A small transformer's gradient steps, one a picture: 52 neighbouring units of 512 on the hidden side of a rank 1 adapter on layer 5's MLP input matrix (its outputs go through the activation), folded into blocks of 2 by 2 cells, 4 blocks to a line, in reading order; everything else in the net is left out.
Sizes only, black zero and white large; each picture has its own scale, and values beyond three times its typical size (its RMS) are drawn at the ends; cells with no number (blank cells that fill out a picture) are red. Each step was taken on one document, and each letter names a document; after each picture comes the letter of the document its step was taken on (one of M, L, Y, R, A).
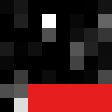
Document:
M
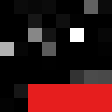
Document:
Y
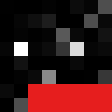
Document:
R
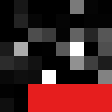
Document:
R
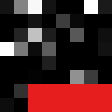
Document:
Y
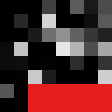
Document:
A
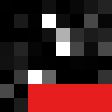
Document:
R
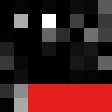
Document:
M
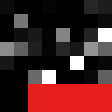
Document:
A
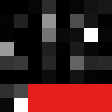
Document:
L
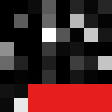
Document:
L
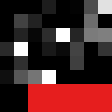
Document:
R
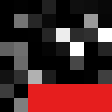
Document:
R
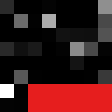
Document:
M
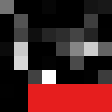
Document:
A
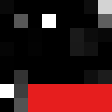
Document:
M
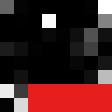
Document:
M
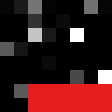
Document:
Y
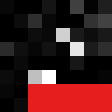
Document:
R
